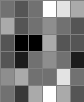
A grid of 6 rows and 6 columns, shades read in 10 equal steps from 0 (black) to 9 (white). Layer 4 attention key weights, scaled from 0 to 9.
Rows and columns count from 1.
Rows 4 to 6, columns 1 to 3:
3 1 4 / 5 6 4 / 4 2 6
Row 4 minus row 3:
0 1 4 -1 1 -2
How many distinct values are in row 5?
4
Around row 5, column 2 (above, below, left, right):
1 2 5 4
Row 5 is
5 6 4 4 8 4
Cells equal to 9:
2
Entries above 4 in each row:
3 2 1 1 3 3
